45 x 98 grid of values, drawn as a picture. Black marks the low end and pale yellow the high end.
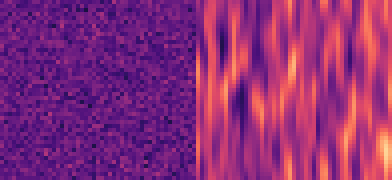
It is made of 1 by 2 panels. Panel 1,1: low, fine-grained. Panel 1,2: middling, streaked downward, strong in contrast.
